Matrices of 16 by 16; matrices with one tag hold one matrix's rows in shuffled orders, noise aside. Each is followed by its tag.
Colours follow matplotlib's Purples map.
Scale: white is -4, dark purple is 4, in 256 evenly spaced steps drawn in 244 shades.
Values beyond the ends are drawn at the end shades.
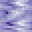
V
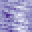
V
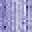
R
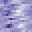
V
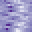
V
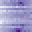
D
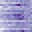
D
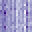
R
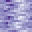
V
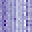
R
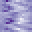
V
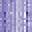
R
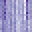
R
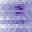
D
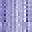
R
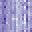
R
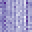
R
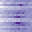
D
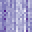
R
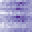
D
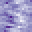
V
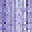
R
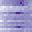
D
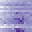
D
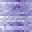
D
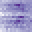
D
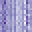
R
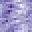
V
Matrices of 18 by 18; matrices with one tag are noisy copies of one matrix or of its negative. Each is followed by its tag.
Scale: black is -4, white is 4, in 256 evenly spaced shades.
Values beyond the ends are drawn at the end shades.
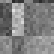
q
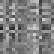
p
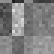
q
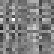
p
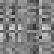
p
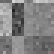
q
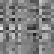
p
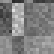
q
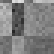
q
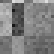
q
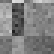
q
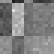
q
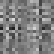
p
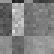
q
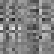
p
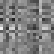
p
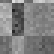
q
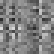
p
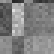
q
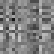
p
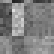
q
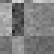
q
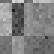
q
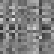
p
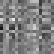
p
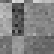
q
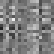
p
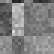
q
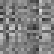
p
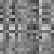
p
